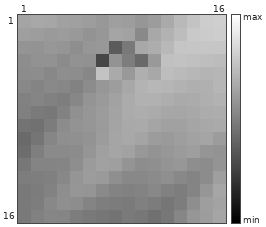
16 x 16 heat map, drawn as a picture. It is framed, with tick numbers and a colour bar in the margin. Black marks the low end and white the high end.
An odd patch, rougher than its surroundings, sits in the top middle. Neither half mirrors the other. The top middle is the roughest part. The ninth with the highest average is the top right. Values rise toward the top right. The grain runs diagonally up to the right.
